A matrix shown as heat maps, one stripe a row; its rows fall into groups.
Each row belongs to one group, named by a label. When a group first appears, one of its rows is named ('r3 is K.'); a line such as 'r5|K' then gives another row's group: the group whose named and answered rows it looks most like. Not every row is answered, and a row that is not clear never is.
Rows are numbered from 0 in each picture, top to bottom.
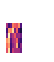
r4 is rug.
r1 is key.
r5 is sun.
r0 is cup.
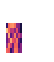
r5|rug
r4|rug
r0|key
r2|sun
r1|rug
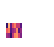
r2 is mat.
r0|sun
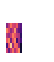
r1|rug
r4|key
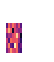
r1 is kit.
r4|rug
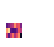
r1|kit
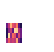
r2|sun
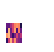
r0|cup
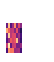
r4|sun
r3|key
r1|rug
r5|key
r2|sun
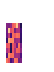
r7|rug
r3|key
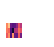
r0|kit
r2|sun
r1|kit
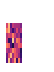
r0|sun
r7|sun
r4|kit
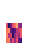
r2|kit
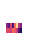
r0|mat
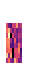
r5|kit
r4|kit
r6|kit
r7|rug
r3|kit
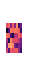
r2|kit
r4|key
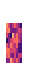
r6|kit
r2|cup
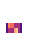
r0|key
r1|mat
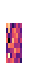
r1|sun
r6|sun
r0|kit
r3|cup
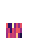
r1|cup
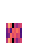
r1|cup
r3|kit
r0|kit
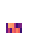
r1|cup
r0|key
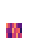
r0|rug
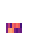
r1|key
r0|cup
